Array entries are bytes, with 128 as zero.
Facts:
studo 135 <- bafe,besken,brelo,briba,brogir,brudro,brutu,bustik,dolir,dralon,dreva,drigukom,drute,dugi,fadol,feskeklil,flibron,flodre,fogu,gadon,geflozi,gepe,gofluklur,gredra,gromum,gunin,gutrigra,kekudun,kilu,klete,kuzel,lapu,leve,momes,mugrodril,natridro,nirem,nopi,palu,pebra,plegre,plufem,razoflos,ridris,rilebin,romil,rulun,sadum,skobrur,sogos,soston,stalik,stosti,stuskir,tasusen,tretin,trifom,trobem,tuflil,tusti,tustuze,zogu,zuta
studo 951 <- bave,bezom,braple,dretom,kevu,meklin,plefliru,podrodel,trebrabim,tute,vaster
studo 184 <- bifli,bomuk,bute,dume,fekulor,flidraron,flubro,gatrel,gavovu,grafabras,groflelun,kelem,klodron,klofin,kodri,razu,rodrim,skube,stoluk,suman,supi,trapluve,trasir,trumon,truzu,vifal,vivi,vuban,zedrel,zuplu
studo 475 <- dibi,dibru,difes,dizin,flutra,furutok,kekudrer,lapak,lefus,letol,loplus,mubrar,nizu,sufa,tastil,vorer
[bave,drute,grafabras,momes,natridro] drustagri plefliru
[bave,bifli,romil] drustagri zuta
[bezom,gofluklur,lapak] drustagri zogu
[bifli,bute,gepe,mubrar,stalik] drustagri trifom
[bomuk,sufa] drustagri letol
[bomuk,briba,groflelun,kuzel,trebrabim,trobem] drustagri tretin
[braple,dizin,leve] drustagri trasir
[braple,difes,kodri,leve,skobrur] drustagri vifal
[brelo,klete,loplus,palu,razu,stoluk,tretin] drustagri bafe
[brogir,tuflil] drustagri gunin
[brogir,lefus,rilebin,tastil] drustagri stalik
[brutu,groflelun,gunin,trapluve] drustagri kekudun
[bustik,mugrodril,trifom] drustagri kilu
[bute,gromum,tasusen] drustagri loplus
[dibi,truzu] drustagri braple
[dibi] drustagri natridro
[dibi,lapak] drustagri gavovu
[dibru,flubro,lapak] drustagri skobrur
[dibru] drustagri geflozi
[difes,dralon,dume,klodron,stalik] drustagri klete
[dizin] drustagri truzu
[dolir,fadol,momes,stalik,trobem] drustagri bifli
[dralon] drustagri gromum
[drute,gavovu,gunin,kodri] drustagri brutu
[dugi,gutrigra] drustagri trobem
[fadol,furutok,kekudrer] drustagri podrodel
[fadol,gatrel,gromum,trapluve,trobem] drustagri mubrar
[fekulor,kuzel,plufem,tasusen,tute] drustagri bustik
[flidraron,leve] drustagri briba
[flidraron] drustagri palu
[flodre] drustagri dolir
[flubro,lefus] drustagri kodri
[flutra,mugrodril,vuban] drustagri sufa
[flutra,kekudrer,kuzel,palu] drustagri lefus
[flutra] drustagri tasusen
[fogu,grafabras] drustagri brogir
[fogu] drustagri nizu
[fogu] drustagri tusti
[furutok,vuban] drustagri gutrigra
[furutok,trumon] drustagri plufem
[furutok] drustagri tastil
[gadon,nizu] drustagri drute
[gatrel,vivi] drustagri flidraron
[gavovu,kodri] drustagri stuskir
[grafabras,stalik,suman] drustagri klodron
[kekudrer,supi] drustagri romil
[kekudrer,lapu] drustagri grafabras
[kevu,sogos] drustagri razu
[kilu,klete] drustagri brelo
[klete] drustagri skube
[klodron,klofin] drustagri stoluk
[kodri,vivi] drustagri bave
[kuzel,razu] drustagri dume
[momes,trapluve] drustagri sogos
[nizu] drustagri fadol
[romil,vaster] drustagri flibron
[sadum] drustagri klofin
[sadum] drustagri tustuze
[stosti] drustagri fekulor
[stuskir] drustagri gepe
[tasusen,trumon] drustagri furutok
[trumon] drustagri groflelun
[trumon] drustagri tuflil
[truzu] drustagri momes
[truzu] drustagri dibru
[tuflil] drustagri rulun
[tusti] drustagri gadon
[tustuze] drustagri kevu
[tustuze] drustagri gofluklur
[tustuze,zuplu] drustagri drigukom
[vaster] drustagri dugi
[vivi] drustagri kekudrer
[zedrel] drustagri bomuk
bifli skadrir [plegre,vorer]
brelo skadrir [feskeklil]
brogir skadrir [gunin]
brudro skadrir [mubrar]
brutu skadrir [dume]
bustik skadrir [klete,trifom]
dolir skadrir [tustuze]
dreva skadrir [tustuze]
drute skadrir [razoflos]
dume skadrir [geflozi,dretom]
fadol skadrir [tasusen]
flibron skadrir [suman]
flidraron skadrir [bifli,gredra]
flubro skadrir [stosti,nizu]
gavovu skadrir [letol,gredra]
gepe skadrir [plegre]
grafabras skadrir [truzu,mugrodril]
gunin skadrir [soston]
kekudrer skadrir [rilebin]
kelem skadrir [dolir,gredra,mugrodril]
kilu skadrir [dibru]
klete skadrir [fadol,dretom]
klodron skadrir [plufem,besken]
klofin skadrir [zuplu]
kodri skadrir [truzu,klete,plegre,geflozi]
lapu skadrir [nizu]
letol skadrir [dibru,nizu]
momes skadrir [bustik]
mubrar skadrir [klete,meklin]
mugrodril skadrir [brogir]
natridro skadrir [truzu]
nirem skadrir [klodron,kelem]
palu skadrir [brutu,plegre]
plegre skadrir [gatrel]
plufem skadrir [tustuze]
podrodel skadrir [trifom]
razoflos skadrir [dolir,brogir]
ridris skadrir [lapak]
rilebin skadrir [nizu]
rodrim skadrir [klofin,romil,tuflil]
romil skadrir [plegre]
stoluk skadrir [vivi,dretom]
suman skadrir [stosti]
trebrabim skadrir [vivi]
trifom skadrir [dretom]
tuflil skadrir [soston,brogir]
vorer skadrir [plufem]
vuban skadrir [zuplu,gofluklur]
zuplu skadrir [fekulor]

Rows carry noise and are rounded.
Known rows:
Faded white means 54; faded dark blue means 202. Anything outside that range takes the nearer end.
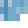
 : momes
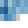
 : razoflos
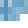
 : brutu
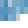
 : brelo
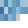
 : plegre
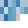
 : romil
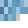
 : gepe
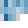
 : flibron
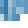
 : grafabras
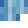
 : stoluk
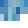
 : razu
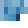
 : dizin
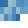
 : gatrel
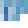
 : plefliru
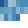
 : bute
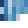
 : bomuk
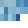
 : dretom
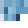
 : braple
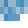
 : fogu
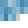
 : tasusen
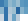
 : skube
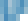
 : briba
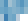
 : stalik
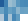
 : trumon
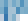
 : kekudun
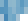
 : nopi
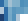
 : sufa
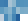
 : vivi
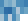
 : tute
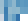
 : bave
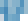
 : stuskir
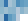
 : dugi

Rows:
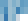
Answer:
bafe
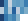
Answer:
zedrel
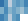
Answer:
dume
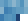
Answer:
difes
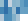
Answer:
dreva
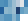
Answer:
tustuze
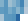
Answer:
leve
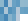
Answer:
palu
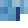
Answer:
lapak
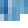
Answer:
kelem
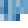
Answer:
gavovu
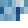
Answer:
gofluklur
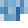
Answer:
skobrur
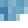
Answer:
soston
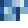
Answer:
zuplu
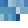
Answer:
suman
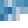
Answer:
bustik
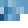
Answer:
mubrar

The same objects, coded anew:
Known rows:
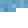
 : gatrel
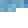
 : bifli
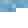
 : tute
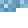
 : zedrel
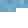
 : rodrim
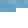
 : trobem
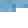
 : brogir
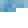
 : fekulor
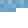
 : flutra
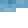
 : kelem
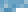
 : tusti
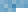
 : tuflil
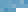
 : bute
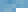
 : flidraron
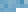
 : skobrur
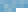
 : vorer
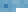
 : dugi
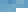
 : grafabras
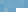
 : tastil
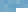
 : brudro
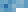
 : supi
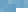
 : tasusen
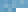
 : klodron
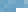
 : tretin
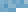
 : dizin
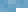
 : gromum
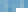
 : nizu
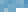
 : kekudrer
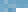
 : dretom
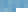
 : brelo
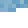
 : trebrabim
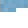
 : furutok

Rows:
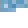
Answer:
rulun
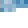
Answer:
bezom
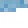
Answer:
dibru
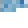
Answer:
geflozi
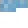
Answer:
sufa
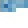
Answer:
vaster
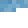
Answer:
skube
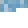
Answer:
letol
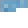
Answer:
trumon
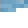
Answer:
klofin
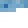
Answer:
romil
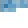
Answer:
flibron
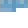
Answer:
mugrodril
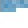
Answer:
zuta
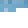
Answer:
podrodel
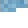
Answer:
braple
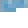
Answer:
leve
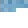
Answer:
plefliru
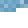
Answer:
vuban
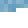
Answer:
bustik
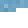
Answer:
groflelun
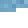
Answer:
kekudun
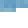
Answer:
razoflos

